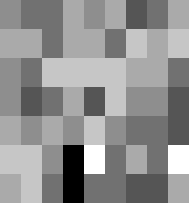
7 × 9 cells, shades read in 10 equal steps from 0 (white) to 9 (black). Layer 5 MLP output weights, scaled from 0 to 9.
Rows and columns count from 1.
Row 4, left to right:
4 6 5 3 6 2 4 4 6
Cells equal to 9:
2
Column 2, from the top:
5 3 5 6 4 2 2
